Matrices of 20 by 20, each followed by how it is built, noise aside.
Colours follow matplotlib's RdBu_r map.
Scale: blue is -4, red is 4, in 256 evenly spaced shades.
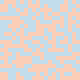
noise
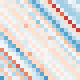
Toeplitz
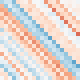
Toeplitz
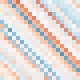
Toeplitz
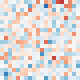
noise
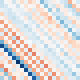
Toeplitz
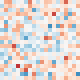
noise
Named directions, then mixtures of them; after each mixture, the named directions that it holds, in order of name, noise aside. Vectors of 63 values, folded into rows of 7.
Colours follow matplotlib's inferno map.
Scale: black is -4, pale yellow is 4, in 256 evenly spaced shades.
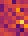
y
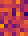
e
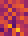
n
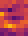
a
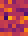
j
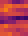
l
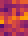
e, l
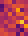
y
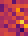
y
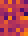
e, j, n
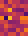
j, n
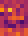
a, y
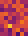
a, n, y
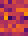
j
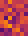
a, j, n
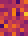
e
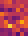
a, n, y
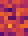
a, e, j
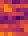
j, l
